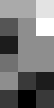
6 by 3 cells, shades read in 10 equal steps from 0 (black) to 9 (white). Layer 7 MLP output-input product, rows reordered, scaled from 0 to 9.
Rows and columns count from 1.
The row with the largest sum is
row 1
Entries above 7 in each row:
1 1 0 0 0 0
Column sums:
21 23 30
